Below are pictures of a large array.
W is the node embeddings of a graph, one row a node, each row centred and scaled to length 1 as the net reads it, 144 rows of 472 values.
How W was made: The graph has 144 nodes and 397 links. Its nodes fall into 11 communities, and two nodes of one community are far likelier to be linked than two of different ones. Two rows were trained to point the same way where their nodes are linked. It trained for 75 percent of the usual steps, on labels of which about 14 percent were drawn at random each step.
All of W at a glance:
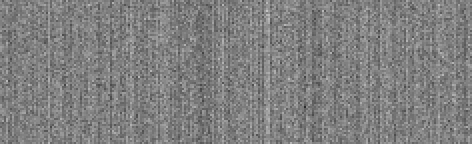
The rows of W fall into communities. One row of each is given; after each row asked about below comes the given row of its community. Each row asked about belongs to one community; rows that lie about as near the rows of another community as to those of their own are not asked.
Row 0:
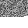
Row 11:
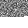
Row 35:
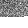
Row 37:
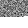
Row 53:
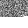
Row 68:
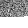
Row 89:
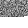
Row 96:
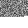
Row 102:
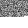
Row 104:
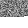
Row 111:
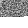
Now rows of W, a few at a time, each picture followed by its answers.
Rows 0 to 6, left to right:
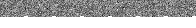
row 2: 111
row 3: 89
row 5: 53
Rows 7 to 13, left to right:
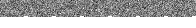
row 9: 11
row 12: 102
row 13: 104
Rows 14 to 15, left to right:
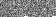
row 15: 96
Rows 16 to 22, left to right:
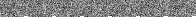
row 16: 53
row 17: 68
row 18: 104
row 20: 96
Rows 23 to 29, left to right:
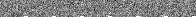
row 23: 37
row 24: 102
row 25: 102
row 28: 53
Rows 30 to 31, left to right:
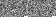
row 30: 0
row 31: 0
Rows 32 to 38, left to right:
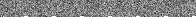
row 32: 37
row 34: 104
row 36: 96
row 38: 104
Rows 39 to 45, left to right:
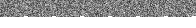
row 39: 37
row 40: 104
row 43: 89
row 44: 68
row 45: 37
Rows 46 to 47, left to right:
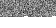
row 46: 102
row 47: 53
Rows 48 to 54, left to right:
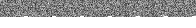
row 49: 96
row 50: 96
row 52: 53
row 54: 96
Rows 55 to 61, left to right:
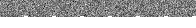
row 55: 53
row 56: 53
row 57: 35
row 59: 37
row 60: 68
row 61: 0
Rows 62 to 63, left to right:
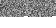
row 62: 0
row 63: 104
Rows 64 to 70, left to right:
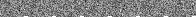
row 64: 111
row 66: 102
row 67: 96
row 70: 53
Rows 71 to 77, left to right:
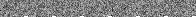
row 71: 104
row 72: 11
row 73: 0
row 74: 53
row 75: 68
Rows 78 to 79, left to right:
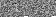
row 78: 37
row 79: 111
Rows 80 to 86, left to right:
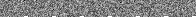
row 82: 37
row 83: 111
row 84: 37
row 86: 104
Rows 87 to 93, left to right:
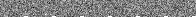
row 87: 37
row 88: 53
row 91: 37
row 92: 96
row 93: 104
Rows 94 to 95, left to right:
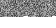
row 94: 102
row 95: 11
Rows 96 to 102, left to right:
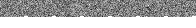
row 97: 96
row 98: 37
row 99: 104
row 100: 11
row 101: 53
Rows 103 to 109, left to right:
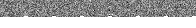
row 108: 0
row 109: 35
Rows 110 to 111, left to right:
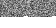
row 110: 0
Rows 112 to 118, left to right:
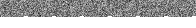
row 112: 111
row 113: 96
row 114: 0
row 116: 0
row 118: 0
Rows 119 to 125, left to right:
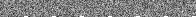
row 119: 89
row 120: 102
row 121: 37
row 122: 104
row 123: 96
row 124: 11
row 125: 104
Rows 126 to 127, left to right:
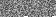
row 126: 111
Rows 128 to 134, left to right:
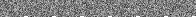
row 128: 11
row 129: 89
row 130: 89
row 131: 111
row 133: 89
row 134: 11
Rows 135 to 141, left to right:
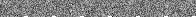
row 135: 0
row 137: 68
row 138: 53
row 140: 68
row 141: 96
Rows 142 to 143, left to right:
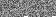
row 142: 0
